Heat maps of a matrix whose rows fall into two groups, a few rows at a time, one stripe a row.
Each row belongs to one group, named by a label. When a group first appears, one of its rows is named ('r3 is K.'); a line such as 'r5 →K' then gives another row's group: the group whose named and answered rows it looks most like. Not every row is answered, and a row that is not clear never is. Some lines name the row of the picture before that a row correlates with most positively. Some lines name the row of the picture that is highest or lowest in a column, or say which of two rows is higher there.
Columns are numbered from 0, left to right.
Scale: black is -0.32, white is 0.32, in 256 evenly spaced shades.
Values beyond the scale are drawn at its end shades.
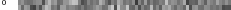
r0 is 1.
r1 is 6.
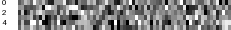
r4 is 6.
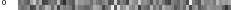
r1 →6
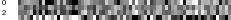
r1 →1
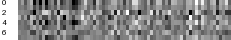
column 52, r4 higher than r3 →Yes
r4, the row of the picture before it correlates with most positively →2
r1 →1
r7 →1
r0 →1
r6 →6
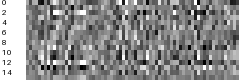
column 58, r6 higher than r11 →Yes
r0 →6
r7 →6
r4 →1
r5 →1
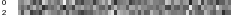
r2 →6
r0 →6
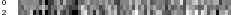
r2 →1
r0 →1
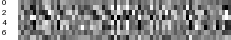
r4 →6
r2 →1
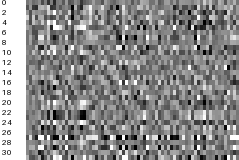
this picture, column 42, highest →27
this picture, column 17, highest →5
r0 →1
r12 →6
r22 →1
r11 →1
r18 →1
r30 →6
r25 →1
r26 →1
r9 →6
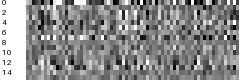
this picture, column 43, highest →13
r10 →6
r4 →1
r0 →1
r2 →6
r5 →6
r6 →1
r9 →1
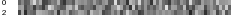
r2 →6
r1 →1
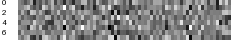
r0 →1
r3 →6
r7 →6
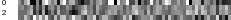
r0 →6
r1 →1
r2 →1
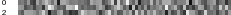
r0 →6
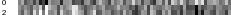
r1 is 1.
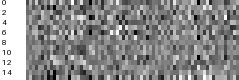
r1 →1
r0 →6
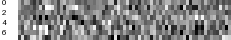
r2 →6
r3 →1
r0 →6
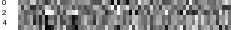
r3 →1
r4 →1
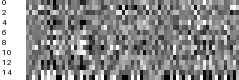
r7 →1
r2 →6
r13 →1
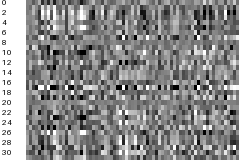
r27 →6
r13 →1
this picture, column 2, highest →9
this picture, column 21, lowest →9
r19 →1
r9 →6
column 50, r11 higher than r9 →No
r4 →6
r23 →1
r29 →1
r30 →6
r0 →1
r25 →1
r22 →6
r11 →1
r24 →6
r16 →6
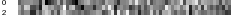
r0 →1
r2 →6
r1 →6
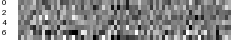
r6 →1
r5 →6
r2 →6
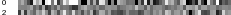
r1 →1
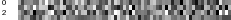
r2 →1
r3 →6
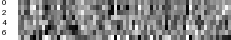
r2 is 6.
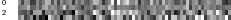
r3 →1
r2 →6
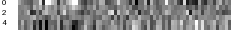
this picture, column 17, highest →0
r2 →6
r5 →1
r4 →1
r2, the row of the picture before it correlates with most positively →1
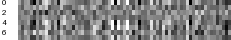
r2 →1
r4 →6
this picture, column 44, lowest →2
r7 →6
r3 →6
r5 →6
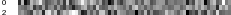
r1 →1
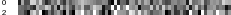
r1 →6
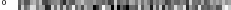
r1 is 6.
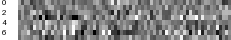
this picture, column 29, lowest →1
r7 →1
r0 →6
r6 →6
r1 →1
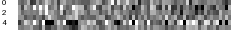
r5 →1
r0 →6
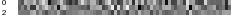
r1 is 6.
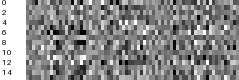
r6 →1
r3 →6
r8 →1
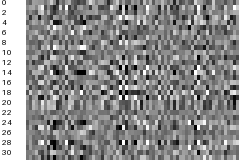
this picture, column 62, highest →14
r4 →1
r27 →1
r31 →1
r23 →6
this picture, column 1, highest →18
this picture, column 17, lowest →14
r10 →1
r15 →6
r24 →1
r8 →6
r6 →6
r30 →6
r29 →1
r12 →6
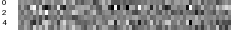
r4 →6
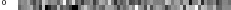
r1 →1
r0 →6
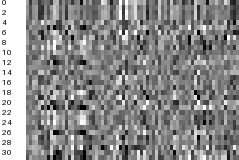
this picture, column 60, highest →29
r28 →6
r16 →6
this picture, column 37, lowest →7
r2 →6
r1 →6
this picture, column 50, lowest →20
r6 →6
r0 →6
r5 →1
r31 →1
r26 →1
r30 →1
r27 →6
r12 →1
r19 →6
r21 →1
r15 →6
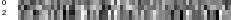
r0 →6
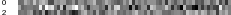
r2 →1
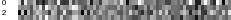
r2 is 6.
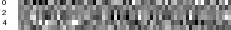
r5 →6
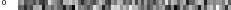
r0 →1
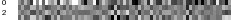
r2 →6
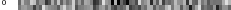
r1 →6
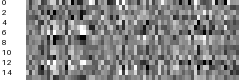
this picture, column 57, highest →3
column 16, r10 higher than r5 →No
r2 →1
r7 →1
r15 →1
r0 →1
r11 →1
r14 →6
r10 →6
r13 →6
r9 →6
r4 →6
